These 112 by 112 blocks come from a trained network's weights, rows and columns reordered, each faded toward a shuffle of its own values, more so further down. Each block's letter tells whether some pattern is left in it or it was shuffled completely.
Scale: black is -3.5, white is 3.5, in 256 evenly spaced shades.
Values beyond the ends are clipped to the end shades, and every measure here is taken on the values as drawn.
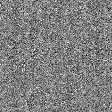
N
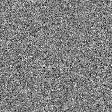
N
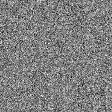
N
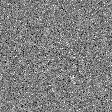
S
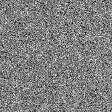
N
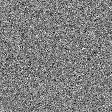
S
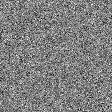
S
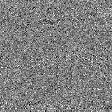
N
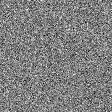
S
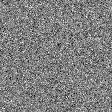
S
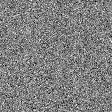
S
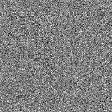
N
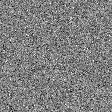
S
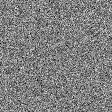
S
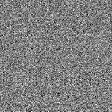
N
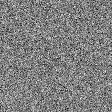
S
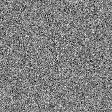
N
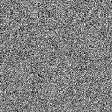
N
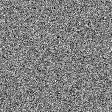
S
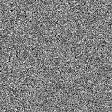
N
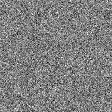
N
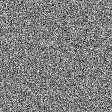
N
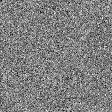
N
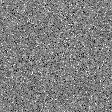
S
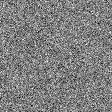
S
